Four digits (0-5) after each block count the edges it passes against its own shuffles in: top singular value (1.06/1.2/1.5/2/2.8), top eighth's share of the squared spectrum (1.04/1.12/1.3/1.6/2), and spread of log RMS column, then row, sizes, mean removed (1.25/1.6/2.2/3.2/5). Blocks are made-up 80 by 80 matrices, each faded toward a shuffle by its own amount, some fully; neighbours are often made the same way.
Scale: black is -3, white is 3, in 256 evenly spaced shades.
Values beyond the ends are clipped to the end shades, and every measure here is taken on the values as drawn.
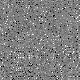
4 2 1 1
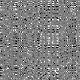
5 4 3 3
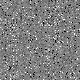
3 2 1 0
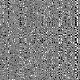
4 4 3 2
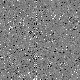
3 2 1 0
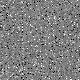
2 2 0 0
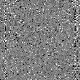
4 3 2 0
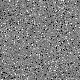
1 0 0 0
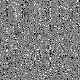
4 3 2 0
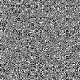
4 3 2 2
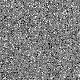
2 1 0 0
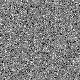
2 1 0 0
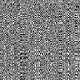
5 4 3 3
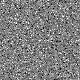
2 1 0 0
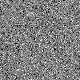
1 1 0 0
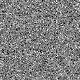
3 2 0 1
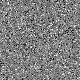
2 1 0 0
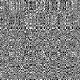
5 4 3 3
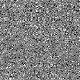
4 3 1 2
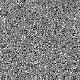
3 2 1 1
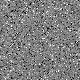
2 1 0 0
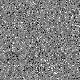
3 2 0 1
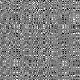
5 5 4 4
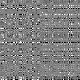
5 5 3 4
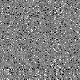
4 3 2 2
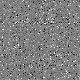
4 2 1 1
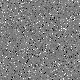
0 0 0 0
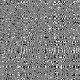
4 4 2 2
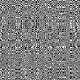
5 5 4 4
